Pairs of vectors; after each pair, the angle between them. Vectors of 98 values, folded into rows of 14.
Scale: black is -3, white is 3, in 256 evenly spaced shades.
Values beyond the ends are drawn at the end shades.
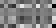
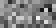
partly opposed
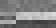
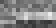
nearly parallel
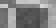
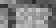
nearly opposite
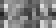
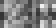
nearly parallel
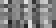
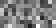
partly opposed
